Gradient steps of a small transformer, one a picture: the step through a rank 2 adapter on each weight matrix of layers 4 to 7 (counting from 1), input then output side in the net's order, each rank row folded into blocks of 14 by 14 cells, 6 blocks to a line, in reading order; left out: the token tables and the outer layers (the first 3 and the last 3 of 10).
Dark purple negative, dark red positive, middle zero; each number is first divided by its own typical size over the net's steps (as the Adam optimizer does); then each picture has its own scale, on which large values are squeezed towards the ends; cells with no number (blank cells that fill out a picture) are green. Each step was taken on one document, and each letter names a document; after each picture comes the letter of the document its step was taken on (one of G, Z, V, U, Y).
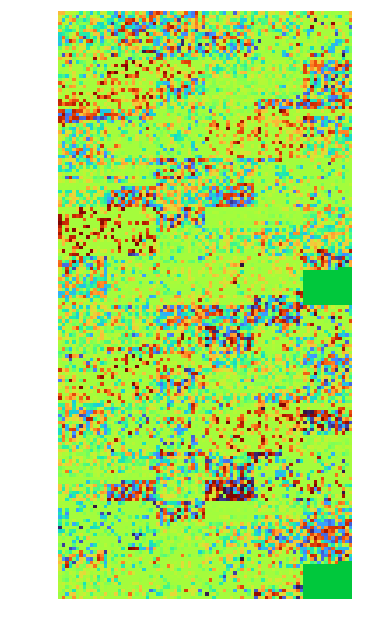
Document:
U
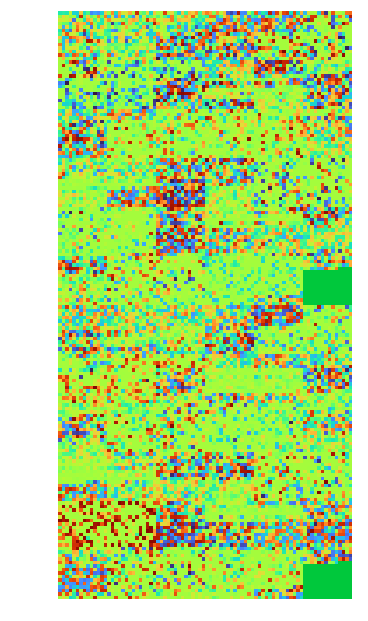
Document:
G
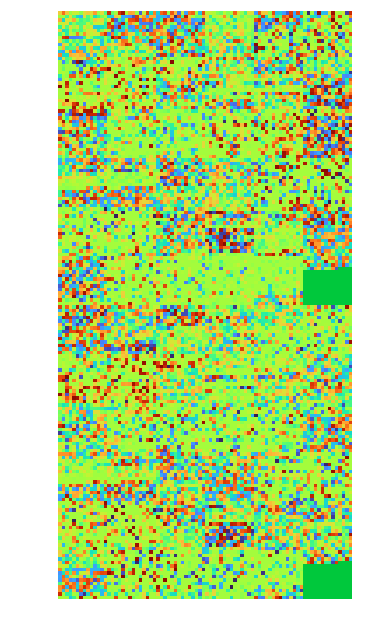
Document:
G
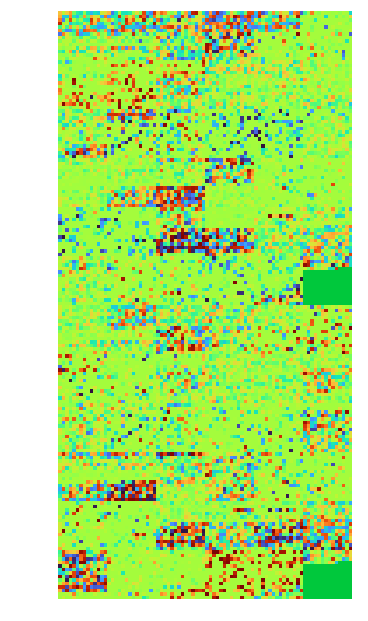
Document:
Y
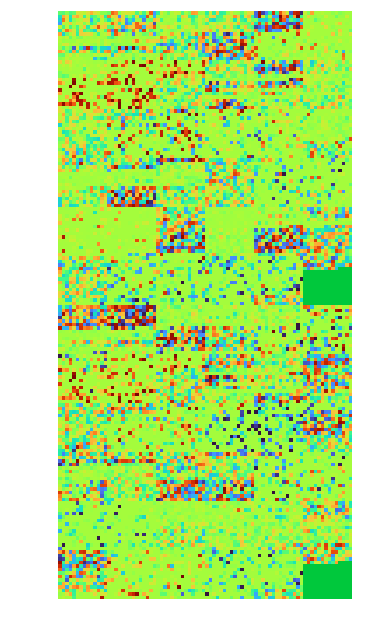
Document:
Y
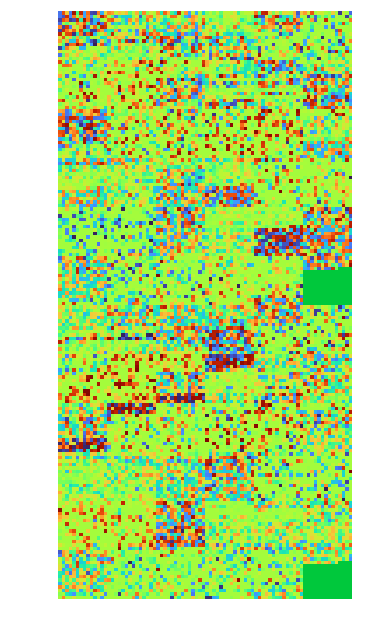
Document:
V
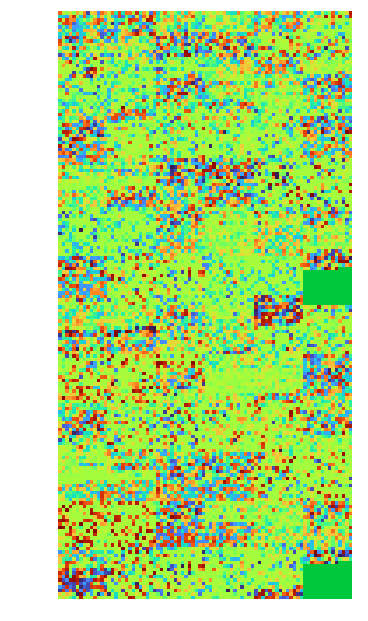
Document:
G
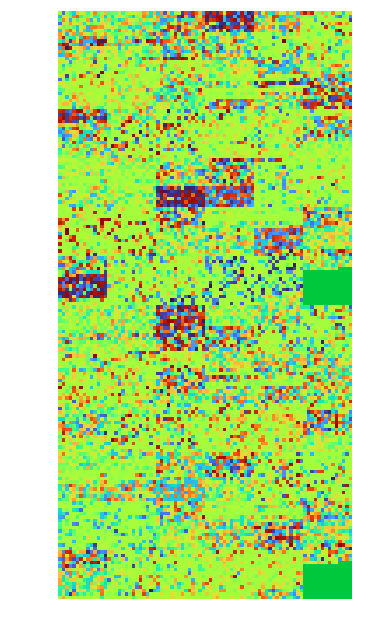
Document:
V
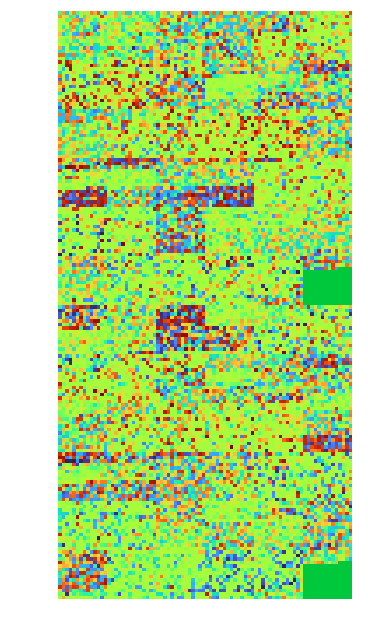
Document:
V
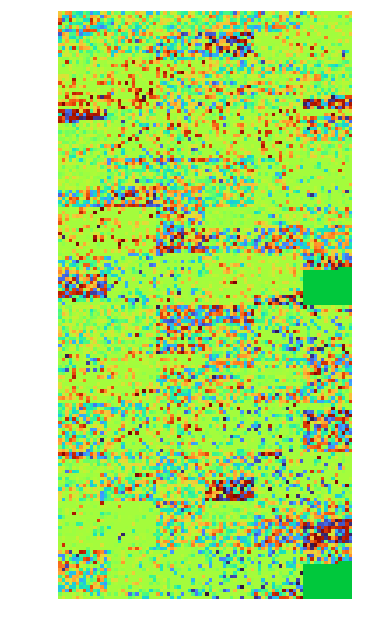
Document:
Y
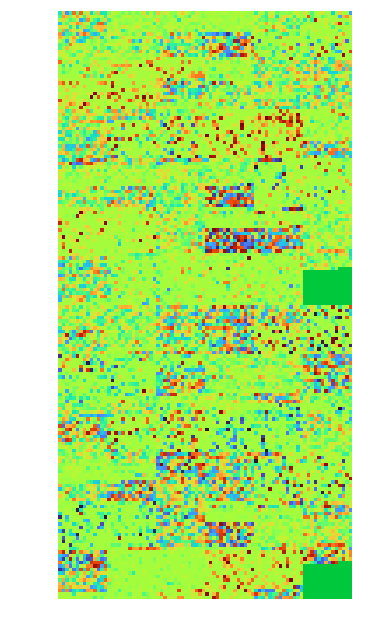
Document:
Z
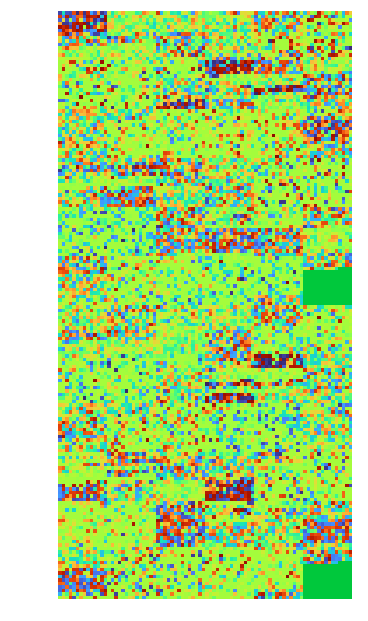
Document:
G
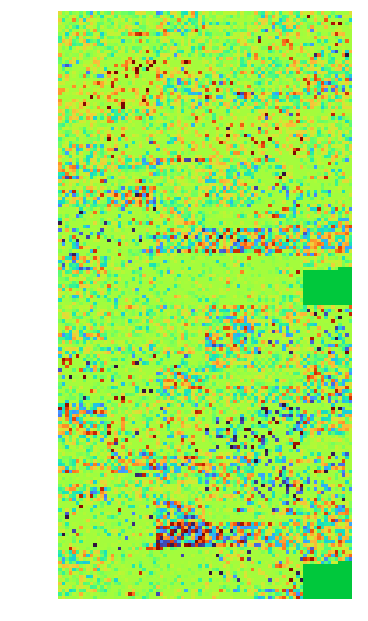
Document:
Z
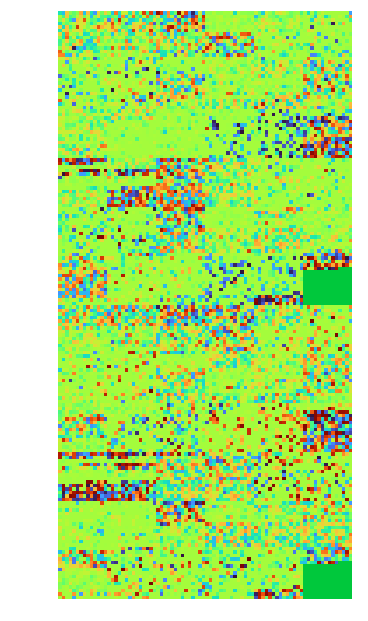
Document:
U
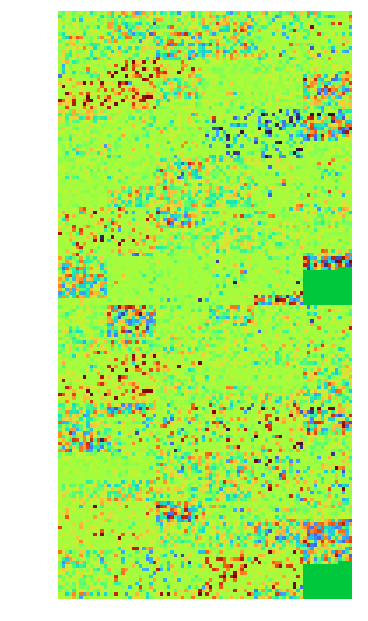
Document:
U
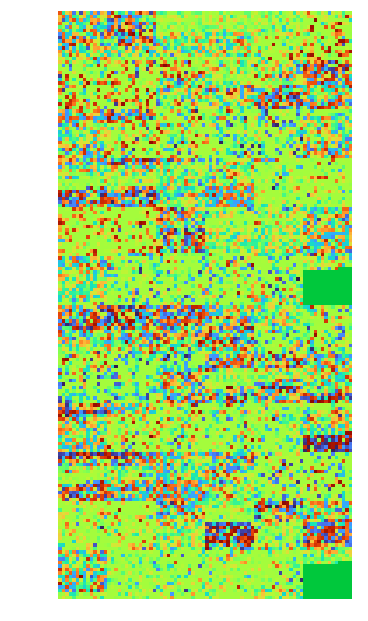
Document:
V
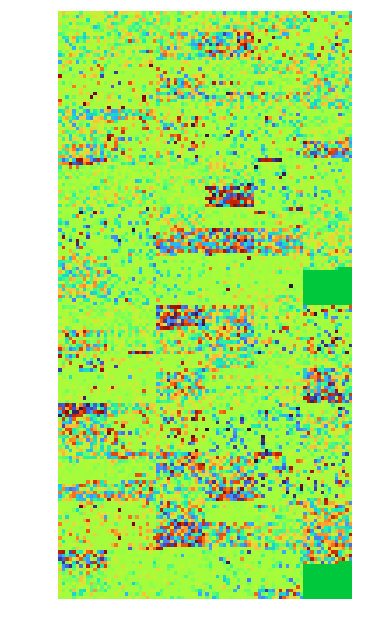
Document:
Z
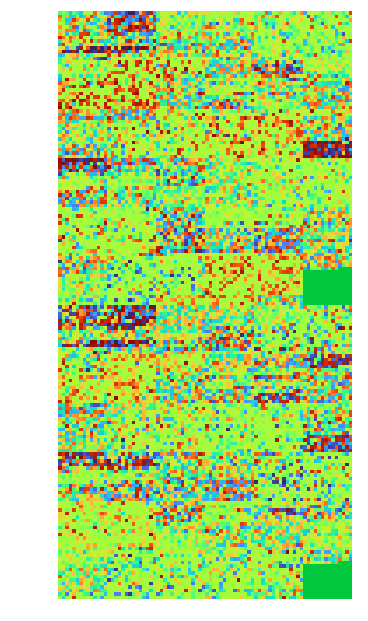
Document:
V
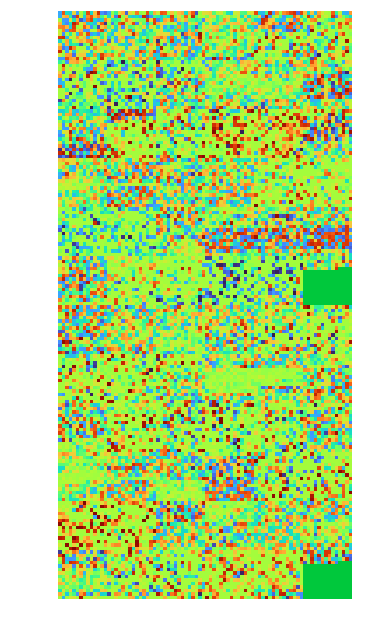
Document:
G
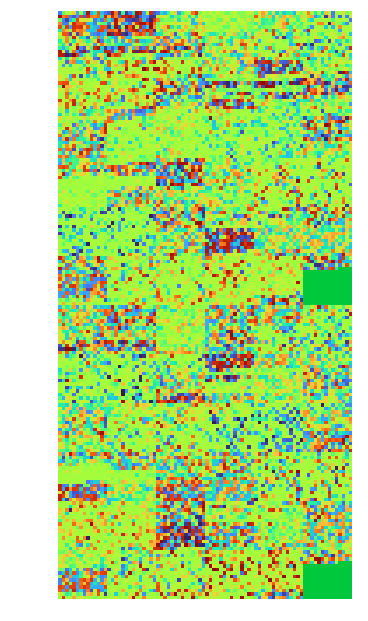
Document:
G
